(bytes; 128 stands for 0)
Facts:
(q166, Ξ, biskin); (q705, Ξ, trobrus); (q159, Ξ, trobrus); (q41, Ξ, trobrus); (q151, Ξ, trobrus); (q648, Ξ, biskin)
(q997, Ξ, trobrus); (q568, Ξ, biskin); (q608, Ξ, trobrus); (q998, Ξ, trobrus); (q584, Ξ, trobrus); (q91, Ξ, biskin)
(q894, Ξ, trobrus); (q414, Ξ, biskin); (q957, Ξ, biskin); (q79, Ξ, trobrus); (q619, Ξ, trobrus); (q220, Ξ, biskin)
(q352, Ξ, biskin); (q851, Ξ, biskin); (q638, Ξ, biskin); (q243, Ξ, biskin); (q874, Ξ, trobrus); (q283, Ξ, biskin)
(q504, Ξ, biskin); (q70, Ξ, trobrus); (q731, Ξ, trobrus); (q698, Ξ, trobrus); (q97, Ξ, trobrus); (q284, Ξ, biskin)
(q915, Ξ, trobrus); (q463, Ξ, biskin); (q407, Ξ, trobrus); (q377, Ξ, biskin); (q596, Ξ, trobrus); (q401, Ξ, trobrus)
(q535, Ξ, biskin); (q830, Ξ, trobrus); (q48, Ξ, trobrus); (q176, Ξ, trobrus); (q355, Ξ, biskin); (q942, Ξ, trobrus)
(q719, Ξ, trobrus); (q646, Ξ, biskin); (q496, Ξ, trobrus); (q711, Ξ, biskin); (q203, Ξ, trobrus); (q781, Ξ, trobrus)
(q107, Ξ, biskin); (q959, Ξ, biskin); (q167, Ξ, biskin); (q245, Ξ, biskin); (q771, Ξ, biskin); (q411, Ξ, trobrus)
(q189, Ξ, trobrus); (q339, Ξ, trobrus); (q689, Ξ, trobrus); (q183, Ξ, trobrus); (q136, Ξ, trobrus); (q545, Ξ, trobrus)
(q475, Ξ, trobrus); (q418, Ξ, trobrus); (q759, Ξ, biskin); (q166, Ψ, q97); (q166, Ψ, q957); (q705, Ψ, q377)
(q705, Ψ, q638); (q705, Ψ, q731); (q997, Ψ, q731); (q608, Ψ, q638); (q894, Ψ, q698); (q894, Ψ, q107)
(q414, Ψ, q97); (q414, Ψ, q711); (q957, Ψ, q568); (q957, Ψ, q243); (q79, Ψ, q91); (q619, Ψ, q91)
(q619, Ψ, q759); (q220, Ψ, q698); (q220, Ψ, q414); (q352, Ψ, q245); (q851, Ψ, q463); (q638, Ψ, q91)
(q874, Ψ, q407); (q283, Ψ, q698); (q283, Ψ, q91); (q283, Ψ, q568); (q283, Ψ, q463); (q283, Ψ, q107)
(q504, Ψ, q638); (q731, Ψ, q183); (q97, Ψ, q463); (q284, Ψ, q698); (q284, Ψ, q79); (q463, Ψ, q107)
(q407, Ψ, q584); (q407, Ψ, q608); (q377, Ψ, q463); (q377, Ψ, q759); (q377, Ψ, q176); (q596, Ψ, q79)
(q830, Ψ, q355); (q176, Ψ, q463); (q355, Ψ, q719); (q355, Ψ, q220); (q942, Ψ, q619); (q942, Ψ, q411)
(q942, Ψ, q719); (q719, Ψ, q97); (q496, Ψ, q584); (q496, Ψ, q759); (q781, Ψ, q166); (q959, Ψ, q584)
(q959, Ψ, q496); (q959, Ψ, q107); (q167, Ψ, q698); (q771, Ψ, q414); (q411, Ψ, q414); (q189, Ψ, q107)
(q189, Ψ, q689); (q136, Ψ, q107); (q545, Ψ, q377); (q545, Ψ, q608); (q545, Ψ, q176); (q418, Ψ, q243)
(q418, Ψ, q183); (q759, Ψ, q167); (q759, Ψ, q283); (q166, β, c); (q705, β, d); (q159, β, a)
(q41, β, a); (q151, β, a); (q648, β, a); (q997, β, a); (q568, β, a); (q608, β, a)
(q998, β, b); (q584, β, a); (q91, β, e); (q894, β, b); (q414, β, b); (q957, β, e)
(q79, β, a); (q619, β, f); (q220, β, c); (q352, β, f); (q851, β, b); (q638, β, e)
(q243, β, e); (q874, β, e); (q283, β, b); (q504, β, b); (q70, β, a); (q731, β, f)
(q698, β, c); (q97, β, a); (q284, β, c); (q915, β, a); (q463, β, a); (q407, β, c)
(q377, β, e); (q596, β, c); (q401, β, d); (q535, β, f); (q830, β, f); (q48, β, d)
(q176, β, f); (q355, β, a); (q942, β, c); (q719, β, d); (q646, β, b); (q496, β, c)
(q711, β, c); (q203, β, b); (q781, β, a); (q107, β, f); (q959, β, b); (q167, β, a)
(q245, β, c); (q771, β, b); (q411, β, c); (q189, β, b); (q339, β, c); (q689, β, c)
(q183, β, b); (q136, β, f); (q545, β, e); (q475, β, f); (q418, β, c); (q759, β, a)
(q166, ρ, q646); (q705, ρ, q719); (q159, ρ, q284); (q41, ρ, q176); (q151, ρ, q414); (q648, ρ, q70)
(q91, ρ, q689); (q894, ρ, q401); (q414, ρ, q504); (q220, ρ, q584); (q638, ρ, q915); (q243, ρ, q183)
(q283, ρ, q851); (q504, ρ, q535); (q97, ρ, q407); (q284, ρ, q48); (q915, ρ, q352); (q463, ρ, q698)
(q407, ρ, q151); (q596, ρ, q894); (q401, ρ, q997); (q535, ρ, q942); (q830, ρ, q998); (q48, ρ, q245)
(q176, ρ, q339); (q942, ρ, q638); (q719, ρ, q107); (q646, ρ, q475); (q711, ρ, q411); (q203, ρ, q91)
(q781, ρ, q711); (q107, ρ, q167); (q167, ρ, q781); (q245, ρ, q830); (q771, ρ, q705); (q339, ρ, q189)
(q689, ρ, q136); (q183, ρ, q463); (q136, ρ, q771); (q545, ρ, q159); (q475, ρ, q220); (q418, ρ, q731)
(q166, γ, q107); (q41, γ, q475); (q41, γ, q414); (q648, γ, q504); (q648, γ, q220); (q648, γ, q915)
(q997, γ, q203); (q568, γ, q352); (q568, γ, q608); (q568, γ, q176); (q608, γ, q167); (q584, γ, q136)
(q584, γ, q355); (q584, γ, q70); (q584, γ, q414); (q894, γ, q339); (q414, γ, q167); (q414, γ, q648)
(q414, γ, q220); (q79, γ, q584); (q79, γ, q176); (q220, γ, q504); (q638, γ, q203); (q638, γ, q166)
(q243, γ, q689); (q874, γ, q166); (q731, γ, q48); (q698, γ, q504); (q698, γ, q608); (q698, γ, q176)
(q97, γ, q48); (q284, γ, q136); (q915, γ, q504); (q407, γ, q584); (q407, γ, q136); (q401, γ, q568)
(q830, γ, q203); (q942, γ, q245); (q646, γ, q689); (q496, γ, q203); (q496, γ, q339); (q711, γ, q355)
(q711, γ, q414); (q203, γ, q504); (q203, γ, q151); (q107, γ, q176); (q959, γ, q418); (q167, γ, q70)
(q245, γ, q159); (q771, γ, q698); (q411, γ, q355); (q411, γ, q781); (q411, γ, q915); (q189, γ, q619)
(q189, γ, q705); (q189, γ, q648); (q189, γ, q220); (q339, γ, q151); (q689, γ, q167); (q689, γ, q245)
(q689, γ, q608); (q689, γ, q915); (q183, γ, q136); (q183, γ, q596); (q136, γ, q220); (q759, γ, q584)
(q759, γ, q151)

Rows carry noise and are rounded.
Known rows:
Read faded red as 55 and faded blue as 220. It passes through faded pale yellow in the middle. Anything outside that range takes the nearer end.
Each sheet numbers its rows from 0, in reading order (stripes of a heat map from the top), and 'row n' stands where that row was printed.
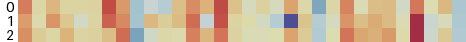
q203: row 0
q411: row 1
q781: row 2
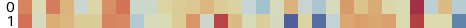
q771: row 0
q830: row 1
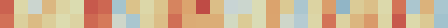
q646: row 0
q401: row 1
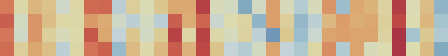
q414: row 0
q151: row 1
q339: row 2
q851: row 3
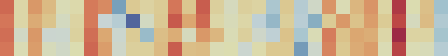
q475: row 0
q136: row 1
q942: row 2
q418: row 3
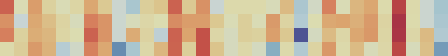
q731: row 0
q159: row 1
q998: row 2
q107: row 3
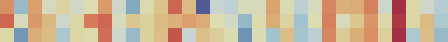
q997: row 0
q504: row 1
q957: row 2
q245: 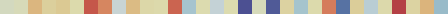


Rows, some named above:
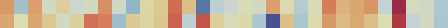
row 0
q997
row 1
q411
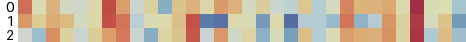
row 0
q942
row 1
q352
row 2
q91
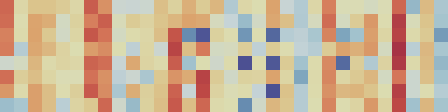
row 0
q959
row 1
q504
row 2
q352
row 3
q41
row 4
q245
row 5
q203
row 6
q411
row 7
q243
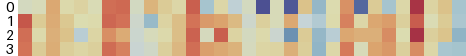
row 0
q245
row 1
q401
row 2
q619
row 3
q48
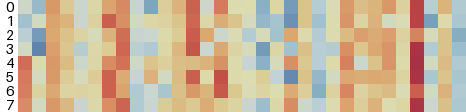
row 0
q91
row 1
q711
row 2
q648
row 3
q957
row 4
q504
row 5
q339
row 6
q203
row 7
q771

